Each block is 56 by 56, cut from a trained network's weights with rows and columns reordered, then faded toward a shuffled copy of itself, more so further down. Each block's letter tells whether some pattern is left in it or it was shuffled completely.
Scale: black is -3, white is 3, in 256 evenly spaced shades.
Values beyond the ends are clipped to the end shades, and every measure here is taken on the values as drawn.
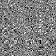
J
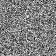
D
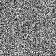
J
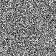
D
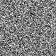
D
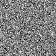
D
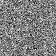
D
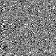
J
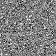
D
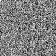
J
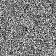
D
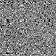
J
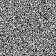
D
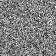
D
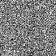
J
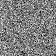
D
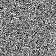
J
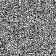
J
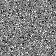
D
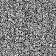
J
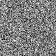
D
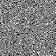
J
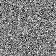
D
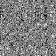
J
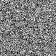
D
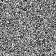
D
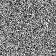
D
